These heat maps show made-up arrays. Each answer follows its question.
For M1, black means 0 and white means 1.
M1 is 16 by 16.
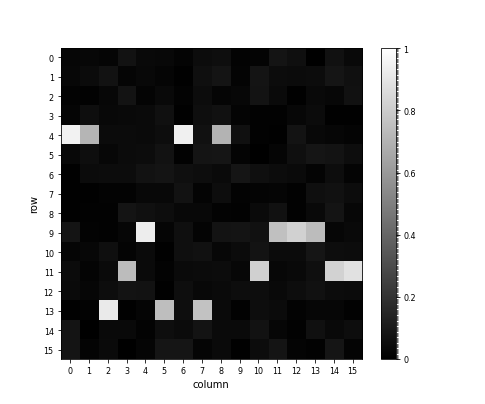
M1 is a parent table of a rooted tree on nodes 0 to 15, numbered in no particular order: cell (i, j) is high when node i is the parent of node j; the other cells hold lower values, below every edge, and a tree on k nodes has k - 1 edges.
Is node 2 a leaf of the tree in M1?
yes
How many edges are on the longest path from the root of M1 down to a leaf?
2
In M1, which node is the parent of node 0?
4
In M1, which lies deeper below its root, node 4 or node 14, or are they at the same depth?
node 14
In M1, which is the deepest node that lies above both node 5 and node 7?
13
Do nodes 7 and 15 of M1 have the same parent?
no
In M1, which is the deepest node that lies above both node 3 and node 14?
11
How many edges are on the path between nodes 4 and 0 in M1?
1
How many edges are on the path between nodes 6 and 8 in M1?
2
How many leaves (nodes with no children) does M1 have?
12
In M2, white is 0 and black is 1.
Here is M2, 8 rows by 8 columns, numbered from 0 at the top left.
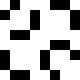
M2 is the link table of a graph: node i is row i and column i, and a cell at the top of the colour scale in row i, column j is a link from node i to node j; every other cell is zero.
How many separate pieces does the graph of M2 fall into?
1
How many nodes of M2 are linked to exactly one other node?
0
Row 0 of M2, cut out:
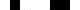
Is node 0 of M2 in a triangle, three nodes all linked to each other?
no
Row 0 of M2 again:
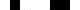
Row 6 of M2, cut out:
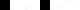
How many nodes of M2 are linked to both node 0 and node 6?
0
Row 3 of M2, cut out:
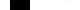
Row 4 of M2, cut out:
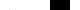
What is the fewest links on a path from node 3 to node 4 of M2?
4
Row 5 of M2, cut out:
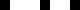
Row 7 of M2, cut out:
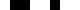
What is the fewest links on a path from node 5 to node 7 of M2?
1
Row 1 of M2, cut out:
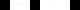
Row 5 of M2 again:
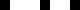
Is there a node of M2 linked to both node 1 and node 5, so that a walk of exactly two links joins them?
yes
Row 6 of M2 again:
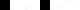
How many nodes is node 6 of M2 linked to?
2
